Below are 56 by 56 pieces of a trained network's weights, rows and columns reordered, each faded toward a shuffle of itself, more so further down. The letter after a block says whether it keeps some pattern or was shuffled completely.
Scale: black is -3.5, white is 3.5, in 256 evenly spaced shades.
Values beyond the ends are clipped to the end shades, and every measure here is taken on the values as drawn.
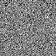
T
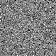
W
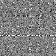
T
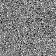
W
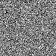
W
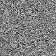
T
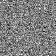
T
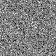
W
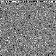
T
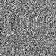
T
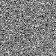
T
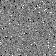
W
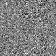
T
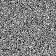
W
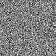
T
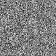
T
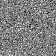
W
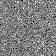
W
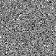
T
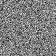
W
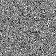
W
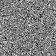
T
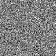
T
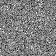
W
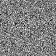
T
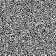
T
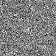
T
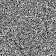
W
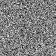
W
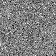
W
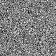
W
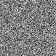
W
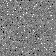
W
